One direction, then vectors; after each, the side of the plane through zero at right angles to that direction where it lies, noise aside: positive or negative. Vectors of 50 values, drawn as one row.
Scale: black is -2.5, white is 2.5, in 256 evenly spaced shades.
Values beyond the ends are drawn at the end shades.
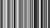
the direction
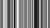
positive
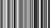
positive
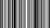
positive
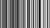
negative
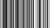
negative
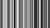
positive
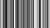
negative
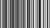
negative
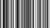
negative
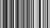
negative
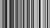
negative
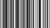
negative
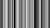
positive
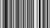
negative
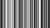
positive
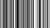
negative
